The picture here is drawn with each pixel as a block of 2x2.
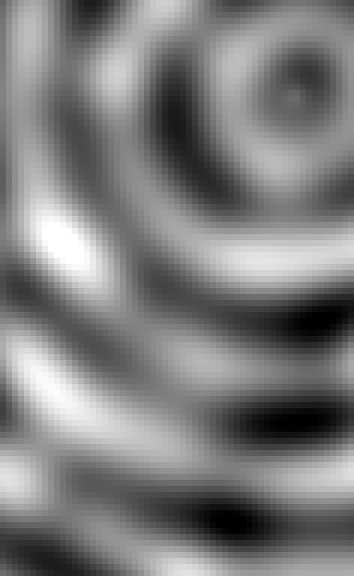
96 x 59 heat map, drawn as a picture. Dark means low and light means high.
The values follow a bell shape. The middle left is the ninth with the highest average. No lone cell stands out from its neighbours. Concentric rings centre on the top right. Neither half mirrors the other.
